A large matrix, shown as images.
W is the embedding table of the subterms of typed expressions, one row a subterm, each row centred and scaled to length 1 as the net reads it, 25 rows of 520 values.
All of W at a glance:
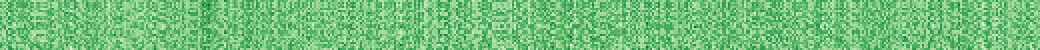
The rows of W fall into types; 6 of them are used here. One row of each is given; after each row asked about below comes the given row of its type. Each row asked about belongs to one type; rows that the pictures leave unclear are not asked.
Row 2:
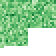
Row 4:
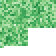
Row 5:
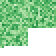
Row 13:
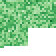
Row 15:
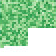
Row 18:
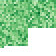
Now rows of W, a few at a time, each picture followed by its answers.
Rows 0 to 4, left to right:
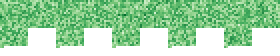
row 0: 15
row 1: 2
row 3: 2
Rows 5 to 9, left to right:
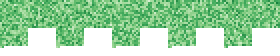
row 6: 15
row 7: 15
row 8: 2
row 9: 18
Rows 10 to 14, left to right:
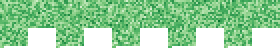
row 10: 15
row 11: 4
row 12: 13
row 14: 2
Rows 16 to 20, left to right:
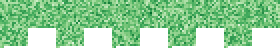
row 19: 13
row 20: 4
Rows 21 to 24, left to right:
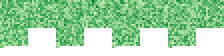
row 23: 4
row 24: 5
